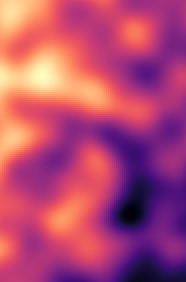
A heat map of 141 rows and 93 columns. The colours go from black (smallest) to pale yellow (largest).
Average level on the scale: 50%. Grain: smooth. Odd rows or columns: none. Ninth with the highest average: top left. Slope: up to the top left.
